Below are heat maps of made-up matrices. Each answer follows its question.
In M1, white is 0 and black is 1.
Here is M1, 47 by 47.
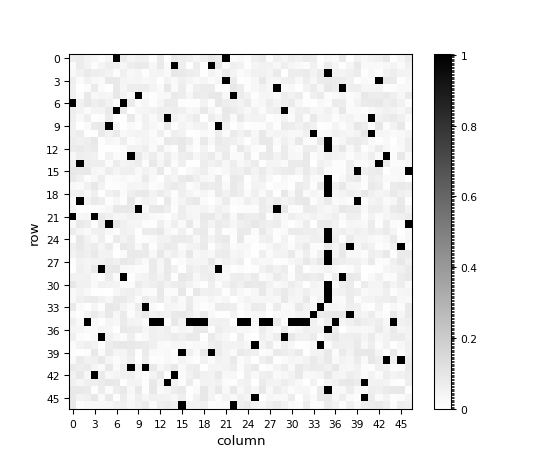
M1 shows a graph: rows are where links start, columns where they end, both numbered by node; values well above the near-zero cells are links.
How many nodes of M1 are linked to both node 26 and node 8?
0
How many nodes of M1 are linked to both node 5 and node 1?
0
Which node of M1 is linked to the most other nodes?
node 35
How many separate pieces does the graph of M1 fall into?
3
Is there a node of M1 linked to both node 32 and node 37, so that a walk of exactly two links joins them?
no
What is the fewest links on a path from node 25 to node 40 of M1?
2
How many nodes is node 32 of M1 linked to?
1
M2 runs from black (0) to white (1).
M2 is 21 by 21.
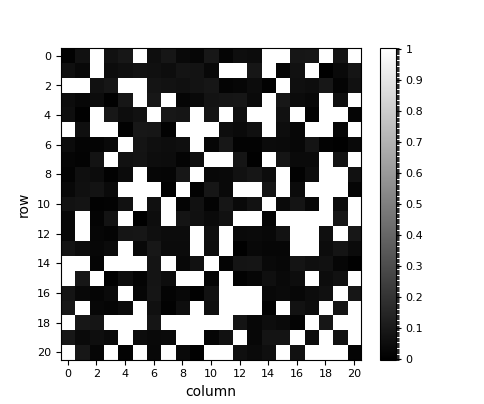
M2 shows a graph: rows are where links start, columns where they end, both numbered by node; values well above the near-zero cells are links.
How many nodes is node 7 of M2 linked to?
6
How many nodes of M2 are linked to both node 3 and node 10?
5
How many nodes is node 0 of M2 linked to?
6
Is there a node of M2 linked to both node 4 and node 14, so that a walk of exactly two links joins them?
no
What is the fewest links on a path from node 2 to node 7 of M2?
3
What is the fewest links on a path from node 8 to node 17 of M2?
2
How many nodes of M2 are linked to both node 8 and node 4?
3
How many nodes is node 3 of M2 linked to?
5
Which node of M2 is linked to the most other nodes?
node 18
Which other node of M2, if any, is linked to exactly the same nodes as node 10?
node 3
